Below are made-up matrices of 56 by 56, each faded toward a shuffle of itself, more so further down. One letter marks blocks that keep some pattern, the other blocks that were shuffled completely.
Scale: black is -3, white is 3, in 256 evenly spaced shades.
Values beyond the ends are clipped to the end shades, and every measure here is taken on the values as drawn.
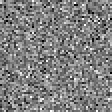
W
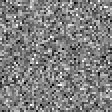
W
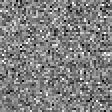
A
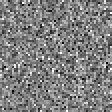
W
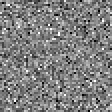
W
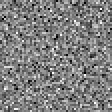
A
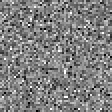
W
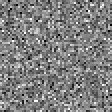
W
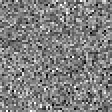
A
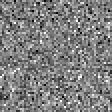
A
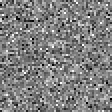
W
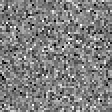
A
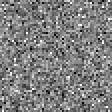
A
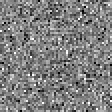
A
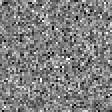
W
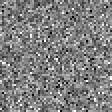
A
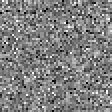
W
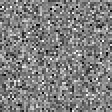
A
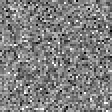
W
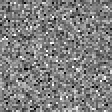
W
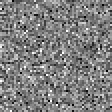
A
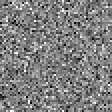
W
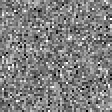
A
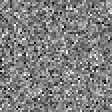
A
